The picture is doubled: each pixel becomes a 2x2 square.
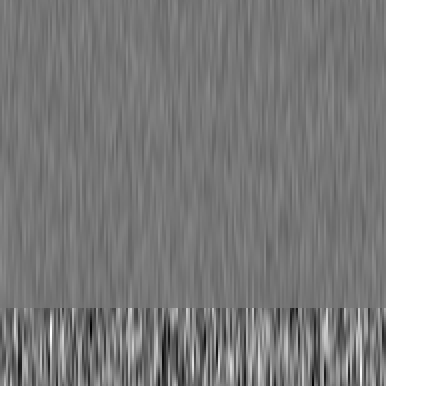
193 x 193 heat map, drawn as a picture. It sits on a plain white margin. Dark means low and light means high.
Seam: horizontal, 80% of the way down, the top part calmer. Mirror symmetry: none. Grain: streaks running down. Slope: none. Histogram: heavy tails on both sides.
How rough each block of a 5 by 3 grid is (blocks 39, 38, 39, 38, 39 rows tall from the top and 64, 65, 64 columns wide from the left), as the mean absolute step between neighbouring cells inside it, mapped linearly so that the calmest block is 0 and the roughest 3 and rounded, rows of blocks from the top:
000 / 000 / 000 / 000 / 333
